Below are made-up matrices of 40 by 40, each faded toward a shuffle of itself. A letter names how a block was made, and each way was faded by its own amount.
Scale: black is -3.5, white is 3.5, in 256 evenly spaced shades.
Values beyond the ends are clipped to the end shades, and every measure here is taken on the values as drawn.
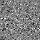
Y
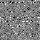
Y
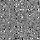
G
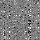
G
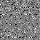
Y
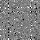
G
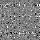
G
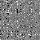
G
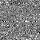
Y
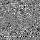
Y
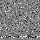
Y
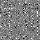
G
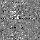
G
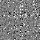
G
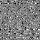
Y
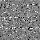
Y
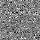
Y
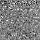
Y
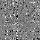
G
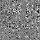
G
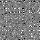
G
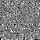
Y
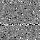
Y
